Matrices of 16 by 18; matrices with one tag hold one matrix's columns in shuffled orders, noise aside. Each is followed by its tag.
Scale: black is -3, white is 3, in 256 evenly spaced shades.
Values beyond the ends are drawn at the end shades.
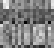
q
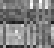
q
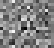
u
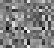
u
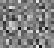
u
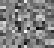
u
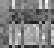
q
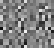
u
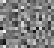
u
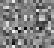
u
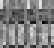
q
